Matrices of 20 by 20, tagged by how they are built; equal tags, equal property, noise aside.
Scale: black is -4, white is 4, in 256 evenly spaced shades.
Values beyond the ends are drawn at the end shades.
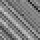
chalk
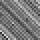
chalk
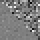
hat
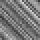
chalk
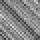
chalk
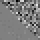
hat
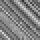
chalk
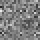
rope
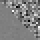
hat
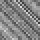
chalk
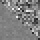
hat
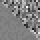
hat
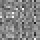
rope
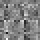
rope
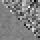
hat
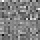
rope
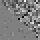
hat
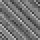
chalk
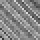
chalk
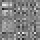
rope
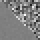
hat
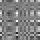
rope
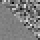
hat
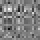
rope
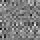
rope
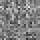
rope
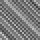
chalk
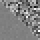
hat
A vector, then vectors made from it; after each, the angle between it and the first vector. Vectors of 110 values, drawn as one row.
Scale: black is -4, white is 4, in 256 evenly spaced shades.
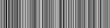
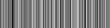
orthogonal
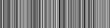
partly aligned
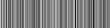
partly aligned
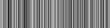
orthogonal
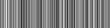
nearly opposite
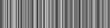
partly opposed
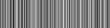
partly opposed
